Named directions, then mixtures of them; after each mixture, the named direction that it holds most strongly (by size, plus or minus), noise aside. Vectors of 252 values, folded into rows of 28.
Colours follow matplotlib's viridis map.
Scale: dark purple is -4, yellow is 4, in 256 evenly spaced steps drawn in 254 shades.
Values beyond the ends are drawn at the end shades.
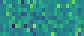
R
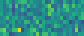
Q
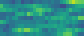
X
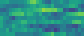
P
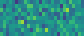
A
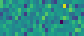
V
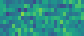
X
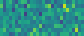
Q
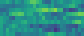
P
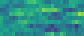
P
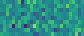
R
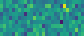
V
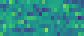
X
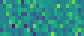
R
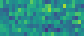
P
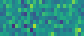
R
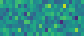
V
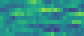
P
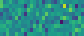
V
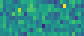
V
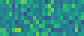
Q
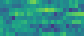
P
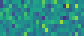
V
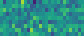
R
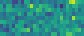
X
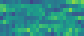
X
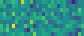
R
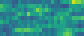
X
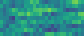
P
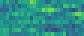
P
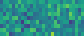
Q
